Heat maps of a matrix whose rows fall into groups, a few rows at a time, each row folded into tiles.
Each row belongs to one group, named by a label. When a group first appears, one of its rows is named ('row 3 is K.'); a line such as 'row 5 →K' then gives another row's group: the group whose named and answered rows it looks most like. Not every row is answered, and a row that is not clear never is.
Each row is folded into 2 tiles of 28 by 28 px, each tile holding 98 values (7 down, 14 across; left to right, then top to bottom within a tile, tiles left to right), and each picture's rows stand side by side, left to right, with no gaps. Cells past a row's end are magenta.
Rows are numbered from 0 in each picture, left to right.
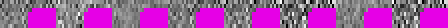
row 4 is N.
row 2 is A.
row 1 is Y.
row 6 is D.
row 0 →N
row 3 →N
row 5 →N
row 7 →N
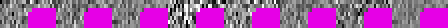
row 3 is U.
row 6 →N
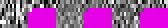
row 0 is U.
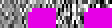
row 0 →Y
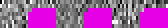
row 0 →Y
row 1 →N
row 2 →U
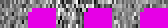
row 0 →Y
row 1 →A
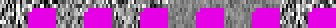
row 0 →U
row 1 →Y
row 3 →D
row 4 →A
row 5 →U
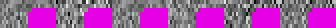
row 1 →Y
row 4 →N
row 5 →N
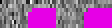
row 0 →Y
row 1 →A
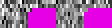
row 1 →Y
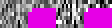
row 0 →U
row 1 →U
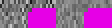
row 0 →N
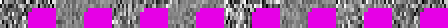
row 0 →N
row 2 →U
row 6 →Y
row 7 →N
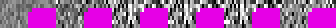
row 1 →N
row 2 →U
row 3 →U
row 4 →U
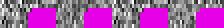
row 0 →A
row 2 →A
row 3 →Y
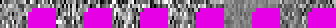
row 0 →Y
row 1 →U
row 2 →A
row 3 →A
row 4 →D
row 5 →N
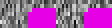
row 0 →U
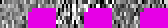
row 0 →Y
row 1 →U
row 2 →N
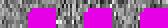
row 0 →A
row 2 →A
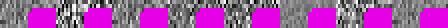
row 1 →U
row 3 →N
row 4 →N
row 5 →D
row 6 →A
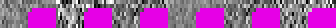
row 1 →A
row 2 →N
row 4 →N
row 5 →Y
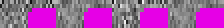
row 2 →Y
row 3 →A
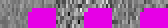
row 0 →D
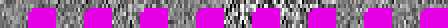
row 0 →A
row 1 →N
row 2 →U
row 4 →U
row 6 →Y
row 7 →Y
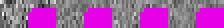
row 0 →A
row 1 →D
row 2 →Y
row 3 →A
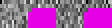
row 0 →Y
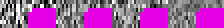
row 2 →A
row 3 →D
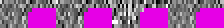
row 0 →N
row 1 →N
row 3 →N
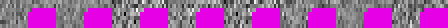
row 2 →Y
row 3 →Y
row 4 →Y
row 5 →A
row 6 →A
